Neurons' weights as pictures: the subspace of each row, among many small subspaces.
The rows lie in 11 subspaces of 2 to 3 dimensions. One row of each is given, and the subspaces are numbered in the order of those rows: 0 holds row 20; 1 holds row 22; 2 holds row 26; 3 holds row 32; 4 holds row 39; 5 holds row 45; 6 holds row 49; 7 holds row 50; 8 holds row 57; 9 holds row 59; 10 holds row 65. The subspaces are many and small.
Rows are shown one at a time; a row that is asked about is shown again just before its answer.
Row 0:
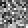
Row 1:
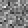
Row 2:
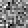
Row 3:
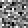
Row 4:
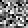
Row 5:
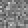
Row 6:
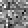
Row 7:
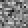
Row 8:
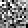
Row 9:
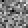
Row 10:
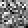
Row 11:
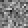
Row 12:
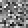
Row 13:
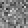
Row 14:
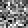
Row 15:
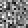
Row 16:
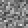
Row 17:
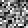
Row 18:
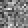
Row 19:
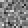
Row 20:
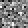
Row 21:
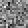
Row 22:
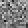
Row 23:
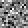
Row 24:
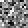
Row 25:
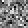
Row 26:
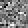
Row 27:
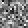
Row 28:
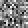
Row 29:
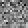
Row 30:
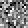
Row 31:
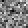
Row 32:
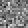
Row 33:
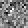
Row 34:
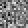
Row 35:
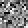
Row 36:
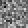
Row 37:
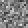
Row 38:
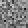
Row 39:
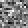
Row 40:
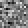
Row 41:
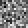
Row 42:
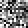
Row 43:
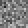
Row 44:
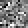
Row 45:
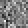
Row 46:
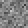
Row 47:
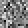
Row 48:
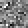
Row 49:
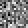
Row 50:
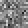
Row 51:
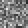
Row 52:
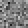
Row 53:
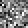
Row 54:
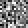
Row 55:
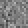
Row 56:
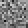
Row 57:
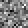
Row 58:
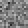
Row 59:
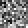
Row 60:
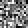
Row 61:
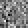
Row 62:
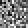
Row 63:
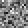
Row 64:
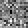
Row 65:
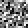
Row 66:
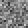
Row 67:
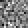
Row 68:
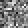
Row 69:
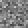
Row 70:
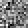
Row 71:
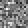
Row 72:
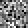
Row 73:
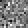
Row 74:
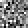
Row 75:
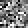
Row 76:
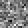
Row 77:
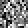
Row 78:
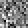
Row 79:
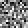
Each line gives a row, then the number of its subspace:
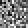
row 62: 1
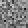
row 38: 1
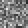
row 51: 4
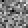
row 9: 4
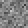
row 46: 3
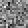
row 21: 3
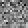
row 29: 1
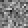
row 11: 7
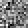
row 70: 3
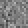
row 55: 5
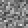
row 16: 10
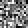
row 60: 4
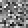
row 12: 0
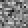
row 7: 4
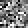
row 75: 2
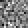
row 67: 8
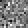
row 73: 8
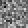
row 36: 9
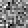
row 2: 3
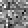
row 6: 7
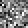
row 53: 7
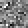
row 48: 2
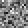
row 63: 2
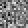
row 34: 6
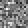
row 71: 4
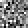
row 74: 8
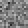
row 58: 10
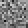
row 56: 1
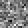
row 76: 8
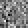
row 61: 5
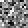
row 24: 10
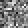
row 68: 7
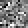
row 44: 2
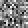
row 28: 7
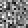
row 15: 6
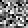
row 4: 0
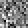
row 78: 5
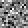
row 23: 2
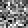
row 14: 8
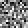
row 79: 1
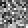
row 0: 9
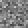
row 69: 0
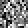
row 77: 5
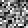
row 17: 3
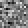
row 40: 4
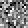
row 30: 6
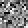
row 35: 6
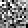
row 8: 1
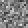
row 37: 10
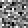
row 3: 0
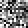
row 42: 7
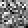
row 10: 9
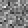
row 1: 2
